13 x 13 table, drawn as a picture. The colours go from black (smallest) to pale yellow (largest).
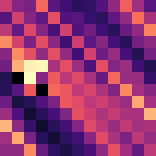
An odd patch, rougher than its surroundings, sits in the middle left. Overall the values sit about 40% of the way up the scale. The grain runs diagonally down to the right. No overall slope runs across the table.
